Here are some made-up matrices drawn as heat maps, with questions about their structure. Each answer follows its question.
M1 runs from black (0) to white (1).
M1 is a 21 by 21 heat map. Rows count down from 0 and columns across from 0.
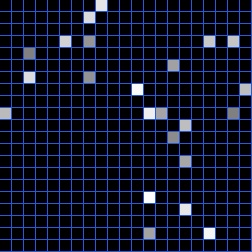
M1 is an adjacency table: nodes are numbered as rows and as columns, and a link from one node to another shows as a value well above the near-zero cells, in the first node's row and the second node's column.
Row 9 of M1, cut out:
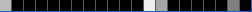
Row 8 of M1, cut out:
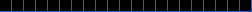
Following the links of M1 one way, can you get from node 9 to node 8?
yes
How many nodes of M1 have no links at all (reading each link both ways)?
1
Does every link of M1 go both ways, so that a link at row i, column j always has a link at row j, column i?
no
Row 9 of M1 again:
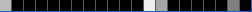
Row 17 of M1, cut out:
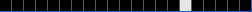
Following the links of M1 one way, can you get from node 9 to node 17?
yes
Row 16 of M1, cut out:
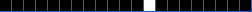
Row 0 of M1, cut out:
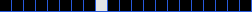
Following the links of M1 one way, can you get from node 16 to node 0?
no
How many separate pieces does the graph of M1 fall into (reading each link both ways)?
2
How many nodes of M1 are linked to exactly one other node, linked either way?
6
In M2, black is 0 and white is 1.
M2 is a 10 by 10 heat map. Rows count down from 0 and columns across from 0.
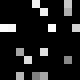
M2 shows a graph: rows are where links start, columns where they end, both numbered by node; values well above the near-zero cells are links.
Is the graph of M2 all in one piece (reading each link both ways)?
yes
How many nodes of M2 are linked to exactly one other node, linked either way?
0
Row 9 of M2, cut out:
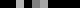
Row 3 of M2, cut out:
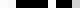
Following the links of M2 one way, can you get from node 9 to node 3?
no
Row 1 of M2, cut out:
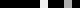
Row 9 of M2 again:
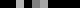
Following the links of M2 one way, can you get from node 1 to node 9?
no
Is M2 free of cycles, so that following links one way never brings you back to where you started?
yes
